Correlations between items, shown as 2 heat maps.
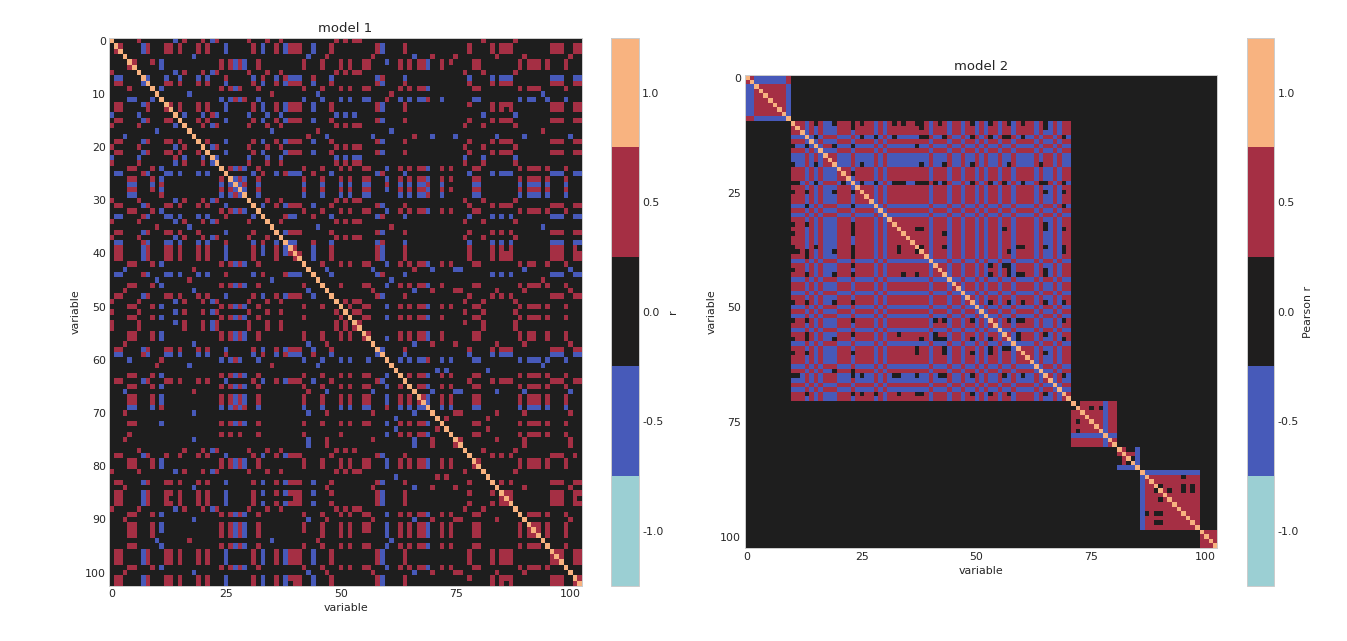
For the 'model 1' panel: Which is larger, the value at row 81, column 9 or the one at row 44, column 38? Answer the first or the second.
the second
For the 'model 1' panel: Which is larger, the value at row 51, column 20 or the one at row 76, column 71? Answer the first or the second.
the first
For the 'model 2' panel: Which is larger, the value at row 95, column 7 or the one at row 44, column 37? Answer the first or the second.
the first
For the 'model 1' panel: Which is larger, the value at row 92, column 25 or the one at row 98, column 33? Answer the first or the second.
the first
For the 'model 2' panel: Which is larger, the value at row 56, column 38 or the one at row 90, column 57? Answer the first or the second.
the first
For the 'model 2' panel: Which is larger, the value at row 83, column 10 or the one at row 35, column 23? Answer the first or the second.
the first
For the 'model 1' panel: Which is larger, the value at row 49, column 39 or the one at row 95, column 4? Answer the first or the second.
the second
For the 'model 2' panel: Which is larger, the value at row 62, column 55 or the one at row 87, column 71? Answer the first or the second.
the second
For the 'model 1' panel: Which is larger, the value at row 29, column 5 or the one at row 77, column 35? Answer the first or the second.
the second
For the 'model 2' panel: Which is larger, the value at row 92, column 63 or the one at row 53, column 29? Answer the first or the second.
the second
